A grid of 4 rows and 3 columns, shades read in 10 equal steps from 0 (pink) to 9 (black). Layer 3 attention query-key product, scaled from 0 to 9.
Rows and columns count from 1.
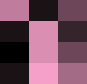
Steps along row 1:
up down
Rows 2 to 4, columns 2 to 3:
1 7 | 1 5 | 0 3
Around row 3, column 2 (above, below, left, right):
1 0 9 5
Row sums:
15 16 15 11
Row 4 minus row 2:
0 -1 -4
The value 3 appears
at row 4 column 3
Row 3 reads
9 1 5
